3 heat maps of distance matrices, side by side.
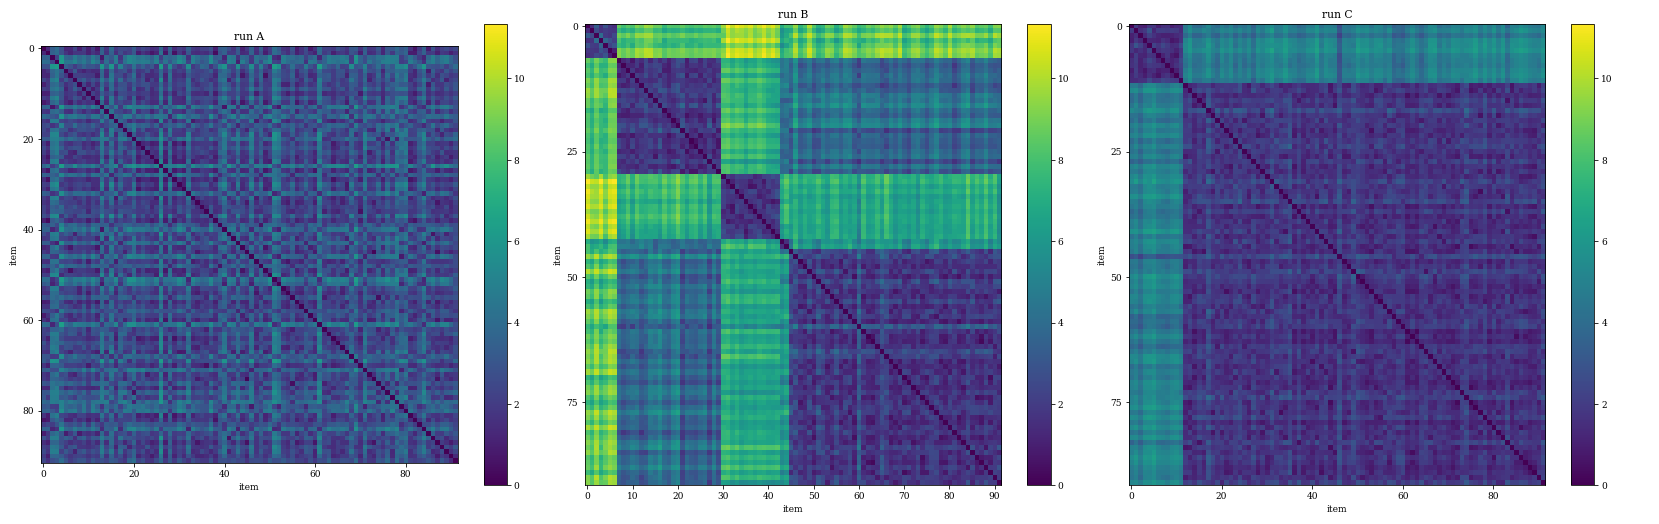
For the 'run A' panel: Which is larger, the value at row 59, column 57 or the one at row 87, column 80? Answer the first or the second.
the second
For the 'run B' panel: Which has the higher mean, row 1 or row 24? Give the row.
1
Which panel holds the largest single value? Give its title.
run B
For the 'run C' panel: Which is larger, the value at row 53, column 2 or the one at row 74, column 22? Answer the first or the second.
the first
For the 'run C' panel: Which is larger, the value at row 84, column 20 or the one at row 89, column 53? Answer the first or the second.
the first
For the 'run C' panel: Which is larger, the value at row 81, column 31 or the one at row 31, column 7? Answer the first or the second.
the second
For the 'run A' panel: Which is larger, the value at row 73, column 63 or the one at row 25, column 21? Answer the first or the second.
the first
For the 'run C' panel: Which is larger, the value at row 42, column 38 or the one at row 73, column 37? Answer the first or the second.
the second
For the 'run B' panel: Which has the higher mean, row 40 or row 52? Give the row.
40
